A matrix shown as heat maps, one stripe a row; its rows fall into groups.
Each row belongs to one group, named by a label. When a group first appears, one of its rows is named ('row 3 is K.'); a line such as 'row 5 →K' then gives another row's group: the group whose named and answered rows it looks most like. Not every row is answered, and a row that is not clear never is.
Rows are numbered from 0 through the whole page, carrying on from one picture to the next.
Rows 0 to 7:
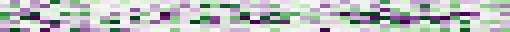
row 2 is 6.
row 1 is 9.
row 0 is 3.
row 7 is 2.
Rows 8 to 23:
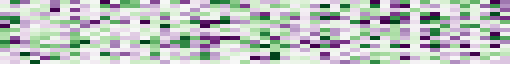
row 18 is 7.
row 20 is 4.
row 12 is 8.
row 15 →8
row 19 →8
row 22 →9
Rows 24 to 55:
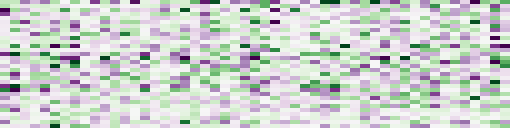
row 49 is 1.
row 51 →7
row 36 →9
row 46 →7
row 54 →1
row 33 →8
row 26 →1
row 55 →3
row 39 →8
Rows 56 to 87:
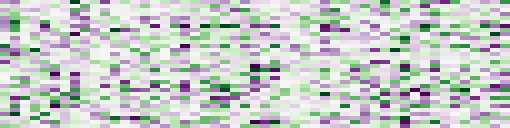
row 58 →2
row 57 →3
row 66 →2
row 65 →2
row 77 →9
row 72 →9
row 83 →2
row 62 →9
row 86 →9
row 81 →3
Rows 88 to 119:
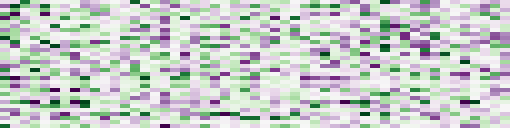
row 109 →7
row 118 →2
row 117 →4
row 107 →7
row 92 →1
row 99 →3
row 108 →7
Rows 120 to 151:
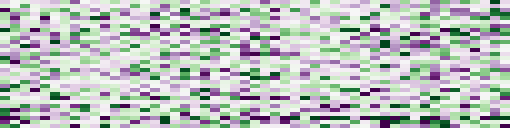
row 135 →7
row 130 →3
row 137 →1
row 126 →9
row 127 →6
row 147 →7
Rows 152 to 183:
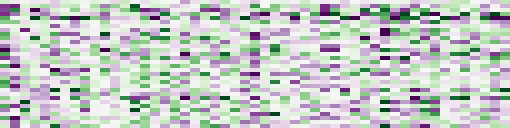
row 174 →3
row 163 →4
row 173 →7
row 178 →7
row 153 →4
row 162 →1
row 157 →8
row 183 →3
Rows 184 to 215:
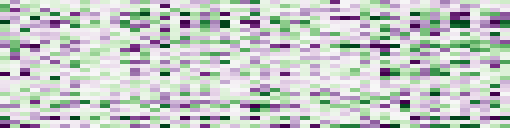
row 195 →6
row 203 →3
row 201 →6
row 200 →8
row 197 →3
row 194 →9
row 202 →6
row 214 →4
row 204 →1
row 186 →7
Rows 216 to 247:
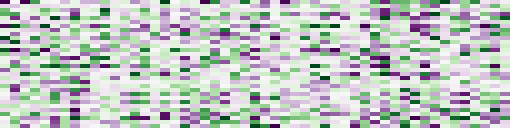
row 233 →1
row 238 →2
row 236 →2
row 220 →3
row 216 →6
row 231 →3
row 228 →7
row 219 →8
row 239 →1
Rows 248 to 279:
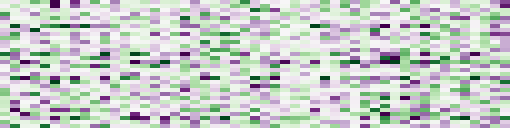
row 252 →1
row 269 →9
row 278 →4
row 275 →2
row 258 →9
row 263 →6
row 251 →6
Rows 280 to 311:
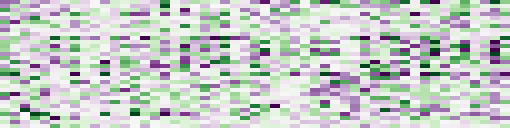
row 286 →1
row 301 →4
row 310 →7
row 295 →9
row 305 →2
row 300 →2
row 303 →7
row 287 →6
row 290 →8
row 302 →2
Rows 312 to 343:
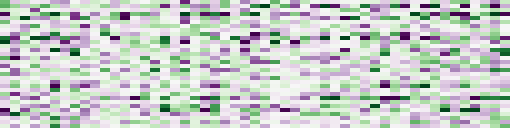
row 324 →3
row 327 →9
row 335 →7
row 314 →6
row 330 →7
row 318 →2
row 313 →8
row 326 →7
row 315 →1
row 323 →1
